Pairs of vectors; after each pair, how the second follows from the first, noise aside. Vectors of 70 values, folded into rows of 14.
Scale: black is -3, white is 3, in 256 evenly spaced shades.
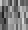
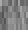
shrunk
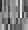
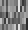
wrapped around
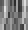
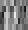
wrapped around
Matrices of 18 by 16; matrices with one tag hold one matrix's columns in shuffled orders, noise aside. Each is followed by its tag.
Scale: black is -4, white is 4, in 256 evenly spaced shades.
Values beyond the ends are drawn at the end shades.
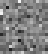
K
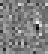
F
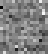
K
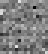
K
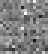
K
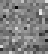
K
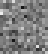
K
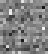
K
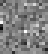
F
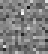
K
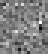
F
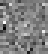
F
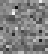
K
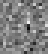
F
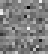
K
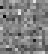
K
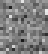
K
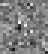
F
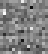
K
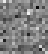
K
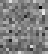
K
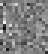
F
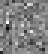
F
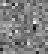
F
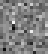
F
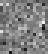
F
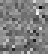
K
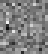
F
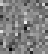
F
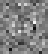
F
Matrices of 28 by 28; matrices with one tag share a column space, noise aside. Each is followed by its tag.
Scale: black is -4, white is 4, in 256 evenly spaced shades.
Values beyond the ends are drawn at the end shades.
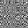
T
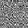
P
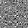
T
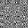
T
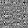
T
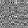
T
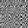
P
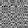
P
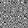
T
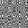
T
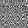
P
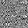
T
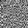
P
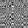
P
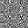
T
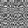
P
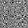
T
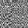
P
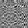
P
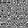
T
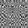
P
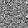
T
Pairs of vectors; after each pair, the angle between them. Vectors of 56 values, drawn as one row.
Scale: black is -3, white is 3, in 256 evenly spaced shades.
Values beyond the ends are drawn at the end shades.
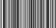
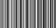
orthogonal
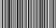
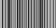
nearly parallel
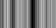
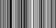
partly opposed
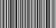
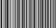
partly opposed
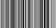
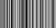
orthogonal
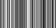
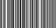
partly aligned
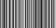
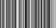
partly aligned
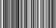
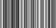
nearly parallel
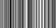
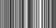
nearly parallel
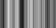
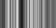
nearly parallel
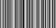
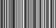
nearly opposite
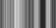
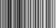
partly opposed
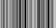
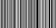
orthogonal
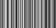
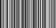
orthogonal
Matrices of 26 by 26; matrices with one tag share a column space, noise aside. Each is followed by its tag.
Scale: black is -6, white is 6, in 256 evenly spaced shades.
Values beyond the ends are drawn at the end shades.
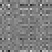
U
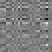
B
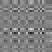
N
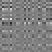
B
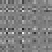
N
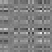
N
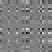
N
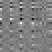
B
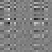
B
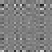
U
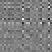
B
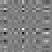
N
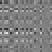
N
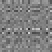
N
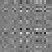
N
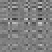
B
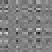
N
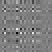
N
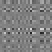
N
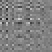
B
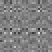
N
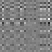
B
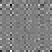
U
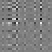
B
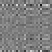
U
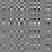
B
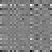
U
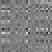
N
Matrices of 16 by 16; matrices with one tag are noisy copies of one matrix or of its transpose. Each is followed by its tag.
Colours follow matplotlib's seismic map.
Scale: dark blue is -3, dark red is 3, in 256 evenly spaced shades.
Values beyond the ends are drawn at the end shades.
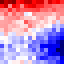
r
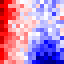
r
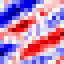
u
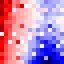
r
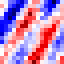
u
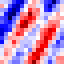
u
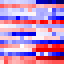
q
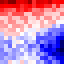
r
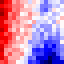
r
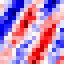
u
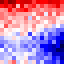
r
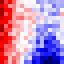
r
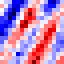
u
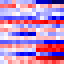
q
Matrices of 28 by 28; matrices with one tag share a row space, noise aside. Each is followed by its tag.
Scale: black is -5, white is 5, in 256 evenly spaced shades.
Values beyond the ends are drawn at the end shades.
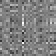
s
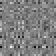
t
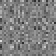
t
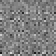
t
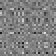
t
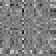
s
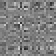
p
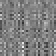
t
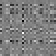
s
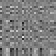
s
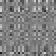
t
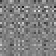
t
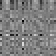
s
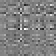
p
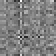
p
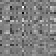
s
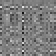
s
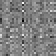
s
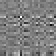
p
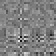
p
